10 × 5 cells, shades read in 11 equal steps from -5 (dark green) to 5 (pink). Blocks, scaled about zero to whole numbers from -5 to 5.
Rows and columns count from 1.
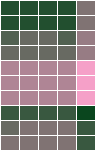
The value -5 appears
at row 8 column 5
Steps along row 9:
up same same down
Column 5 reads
0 0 1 1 5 5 5 -5 -3 -3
